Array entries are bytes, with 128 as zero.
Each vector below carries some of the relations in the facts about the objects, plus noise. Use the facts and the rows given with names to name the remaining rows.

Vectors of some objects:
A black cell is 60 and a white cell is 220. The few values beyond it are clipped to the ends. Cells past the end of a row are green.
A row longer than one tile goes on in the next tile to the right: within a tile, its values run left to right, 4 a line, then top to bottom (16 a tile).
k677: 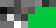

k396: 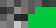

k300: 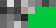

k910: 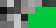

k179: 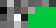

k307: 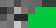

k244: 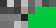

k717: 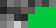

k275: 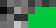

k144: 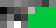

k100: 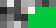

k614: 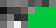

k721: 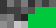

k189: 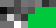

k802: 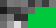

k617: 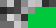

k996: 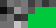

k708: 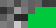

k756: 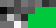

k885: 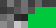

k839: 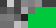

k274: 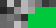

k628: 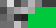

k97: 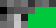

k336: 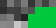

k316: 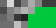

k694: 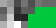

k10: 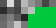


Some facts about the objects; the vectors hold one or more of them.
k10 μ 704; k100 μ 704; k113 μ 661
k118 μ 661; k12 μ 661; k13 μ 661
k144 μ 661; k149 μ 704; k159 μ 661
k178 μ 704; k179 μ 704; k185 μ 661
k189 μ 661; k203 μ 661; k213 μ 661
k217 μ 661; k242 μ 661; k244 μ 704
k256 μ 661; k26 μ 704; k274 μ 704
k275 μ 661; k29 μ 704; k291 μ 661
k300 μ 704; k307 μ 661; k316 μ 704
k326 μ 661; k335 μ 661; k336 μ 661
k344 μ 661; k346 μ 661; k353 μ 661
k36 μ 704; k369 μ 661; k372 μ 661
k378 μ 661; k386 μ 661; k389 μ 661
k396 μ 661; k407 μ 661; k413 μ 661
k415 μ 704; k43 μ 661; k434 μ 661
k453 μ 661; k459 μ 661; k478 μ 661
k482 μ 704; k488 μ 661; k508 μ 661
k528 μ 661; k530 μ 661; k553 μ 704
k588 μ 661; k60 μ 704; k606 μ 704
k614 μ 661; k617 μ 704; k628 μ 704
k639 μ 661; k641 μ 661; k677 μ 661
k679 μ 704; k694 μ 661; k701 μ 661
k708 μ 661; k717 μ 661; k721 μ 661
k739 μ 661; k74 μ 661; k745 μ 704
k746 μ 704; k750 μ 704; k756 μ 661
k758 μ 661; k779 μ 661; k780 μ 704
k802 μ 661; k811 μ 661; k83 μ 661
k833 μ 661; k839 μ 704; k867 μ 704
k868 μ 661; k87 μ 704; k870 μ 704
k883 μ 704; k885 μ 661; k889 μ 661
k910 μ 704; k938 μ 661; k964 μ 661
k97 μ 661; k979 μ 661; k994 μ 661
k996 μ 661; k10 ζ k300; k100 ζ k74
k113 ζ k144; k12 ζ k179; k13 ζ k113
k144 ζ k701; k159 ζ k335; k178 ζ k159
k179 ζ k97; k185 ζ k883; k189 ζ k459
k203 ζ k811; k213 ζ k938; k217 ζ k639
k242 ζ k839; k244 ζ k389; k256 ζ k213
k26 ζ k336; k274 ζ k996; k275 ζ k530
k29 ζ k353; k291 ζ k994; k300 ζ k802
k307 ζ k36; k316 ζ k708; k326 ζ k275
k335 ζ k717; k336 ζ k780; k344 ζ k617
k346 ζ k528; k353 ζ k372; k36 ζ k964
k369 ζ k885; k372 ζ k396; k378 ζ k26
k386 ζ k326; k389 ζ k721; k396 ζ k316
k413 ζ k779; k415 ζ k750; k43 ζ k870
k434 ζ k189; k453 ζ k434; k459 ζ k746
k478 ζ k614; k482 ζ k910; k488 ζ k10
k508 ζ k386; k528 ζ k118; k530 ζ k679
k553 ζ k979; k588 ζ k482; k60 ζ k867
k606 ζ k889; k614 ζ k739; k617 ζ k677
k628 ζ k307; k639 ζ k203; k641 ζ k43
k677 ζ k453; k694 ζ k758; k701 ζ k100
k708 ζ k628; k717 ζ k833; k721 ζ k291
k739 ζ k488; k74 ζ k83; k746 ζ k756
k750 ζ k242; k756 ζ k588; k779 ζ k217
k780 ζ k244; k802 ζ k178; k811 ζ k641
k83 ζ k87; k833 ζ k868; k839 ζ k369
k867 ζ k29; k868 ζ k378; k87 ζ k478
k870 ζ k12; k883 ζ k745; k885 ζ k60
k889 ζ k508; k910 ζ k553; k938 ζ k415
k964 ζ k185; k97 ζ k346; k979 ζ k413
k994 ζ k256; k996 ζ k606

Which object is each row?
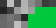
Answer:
k606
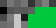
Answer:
k118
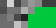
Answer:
k29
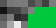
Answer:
k488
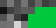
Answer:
k407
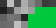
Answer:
k679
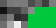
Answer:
k739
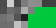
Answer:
k60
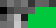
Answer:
k12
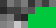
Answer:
k868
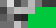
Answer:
k745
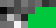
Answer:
k588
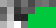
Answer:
k758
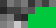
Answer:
k833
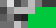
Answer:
k883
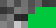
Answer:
k353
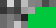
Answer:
k178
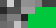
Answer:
k149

